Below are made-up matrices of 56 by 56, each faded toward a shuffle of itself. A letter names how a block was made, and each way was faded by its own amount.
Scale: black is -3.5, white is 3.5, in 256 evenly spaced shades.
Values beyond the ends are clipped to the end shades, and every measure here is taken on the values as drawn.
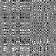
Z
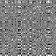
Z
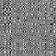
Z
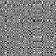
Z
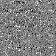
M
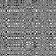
Z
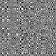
Z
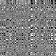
Z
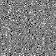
M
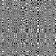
Z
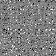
M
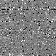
M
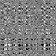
Z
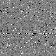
M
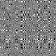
Z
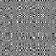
Z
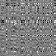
Z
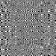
Z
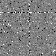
M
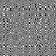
Z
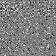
M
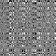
Z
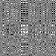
Z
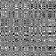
Z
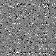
M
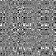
Z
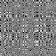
Z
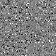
M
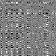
Z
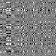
Z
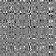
Z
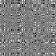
Z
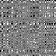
Z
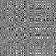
Z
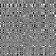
Z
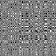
Z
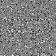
M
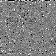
M
